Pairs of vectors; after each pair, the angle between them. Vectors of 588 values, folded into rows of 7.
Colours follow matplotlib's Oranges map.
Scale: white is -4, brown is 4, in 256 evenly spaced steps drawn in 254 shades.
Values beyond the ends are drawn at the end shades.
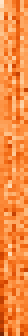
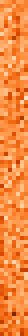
partly aligned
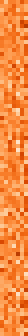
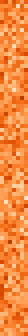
orthogonal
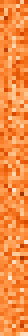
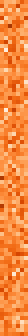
partly opposed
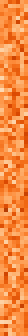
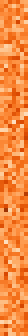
nearly parallel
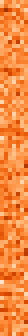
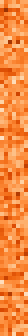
nearly parallel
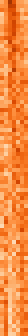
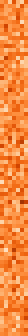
orthogonal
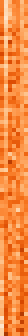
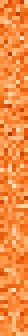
orthogonal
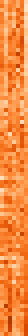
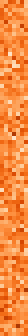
orthogonal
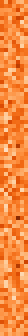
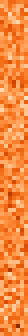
orthogonal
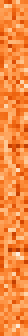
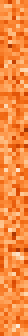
nearly parallel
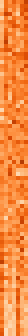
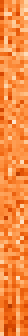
nearly opposite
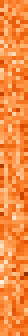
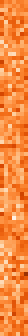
nearly parallel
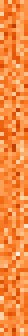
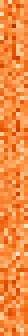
nearly parallel
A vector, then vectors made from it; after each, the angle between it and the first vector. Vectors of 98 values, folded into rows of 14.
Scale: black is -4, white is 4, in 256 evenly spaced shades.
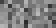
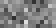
partly opposed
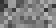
orthogonal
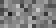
partly aligned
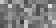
nearly opposite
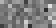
nearly opposite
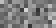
nearly opposite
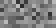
orthogonal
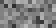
orthogonal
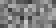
partly opposed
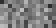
nearly parallel
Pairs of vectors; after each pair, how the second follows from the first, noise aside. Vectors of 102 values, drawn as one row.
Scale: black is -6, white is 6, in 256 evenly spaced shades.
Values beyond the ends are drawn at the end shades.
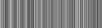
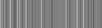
partly zeroed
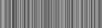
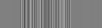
partly zeroed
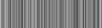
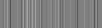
partly zeroed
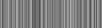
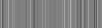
partly zeroed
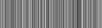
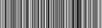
scaled up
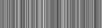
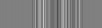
partly zeroed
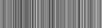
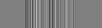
partly zeroed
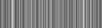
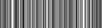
scaled up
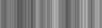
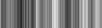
scaled up
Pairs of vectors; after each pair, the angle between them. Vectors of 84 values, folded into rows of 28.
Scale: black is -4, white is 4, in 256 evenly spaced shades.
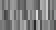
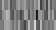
nearly opposite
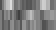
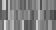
orthogonal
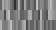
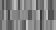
nearly opposite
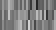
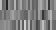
orthogonal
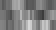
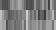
partly aligned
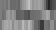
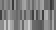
partly aligned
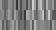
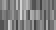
partly opposed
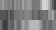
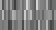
orthogonal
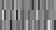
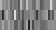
orthogonal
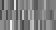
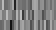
nearly opposite
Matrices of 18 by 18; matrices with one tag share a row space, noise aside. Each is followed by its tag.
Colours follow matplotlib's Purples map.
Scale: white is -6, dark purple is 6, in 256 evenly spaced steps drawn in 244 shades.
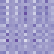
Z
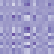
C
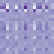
Z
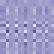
Z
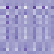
Z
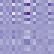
C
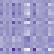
C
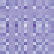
Z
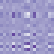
C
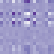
C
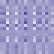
Z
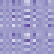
C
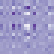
C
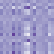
C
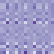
Z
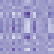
C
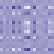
C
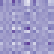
C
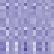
Z
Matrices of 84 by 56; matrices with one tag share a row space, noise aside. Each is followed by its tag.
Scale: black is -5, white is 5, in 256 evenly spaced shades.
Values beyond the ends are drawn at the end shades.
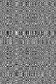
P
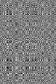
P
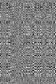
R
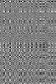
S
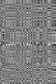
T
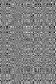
R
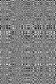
R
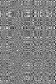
R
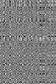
S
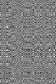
R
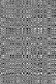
T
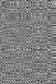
T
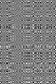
R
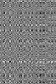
S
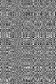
R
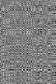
T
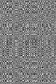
P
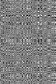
T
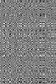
S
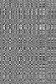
S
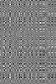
S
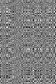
R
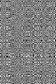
R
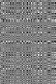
T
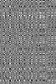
S
